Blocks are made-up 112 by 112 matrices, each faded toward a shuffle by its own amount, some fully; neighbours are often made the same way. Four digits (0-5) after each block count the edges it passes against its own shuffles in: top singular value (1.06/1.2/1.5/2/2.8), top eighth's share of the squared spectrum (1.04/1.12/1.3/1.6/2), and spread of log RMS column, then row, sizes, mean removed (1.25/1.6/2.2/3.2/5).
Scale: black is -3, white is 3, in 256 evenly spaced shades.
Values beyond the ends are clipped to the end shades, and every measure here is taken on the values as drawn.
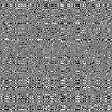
5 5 3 4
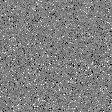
2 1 0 0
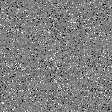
3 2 0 1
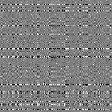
5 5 3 4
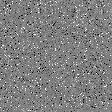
3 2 1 1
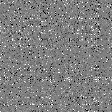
4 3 1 2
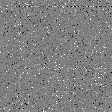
3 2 0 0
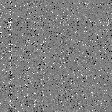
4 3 2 1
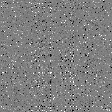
4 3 2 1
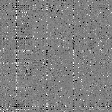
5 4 2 2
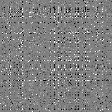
5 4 3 3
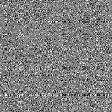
4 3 2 2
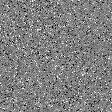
0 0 0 0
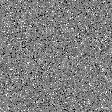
2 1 0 0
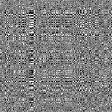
5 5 3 4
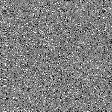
3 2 1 1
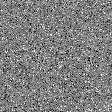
3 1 0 0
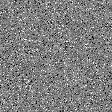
2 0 0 0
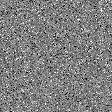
2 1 0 0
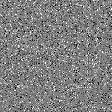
4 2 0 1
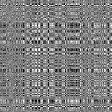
5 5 4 4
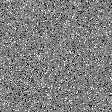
1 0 0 0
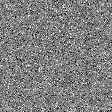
2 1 0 0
